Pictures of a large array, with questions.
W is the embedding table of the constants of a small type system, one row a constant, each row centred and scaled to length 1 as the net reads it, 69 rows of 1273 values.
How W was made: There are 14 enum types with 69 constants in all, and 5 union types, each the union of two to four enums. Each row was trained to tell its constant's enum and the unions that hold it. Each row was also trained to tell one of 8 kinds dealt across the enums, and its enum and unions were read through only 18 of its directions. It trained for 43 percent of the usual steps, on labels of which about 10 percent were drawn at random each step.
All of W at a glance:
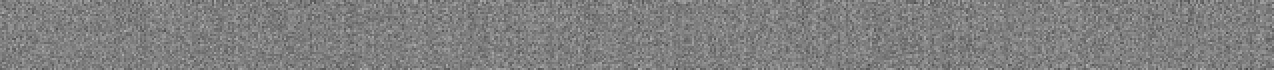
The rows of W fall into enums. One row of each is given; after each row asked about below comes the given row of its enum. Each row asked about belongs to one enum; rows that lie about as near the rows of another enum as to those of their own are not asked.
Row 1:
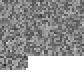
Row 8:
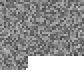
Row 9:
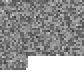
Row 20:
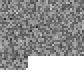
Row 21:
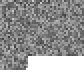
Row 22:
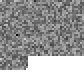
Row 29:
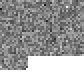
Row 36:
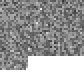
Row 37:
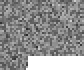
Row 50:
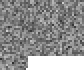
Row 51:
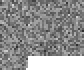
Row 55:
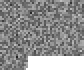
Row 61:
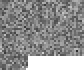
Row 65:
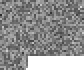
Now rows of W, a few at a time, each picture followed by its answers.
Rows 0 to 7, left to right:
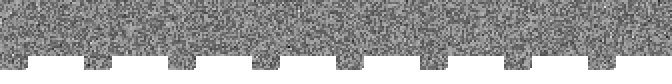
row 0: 1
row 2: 8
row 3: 8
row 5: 61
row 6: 65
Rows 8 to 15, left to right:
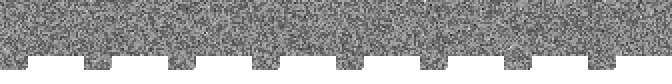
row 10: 65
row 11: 21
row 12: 9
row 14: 1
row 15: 61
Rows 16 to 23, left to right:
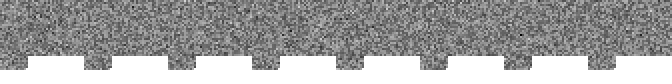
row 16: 50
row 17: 55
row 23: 1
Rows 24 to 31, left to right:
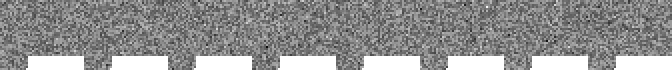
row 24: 8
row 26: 55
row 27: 29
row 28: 61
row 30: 36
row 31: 20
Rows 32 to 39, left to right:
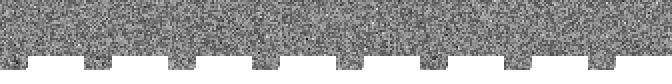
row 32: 37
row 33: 1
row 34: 21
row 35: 37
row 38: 29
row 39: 55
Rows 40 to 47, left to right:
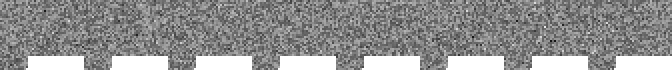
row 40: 29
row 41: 37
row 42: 55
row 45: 36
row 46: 36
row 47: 8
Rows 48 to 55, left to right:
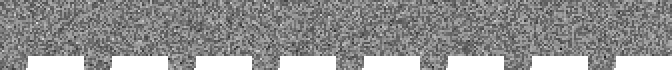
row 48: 29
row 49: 9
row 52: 1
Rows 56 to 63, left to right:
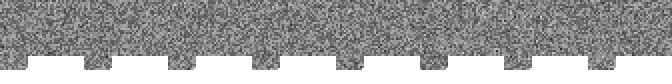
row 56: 65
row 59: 20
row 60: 55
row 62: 36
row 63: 21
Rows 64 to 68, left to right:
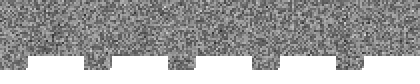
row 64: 8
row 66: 21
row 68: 61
